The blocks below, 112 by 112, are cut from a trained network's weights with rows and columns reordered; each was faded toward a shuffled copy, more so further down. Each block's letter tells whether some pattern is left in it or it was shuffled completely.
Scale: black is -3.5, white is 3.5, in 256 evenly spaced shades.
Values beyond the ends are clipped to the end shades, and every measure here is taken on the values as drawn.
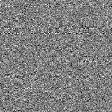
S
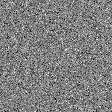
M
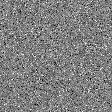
M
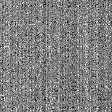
S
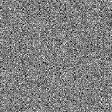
S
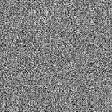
S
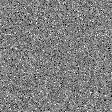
M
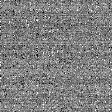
S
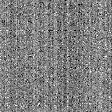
S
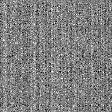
S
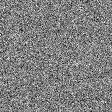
M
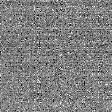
S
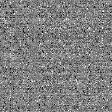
S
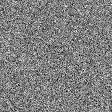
M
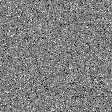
M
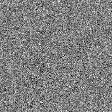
S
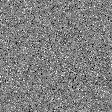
M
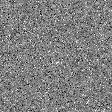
M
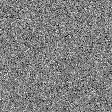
M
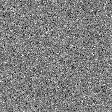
M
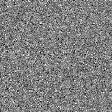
S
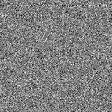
S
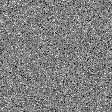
M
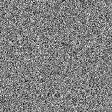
S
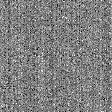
S
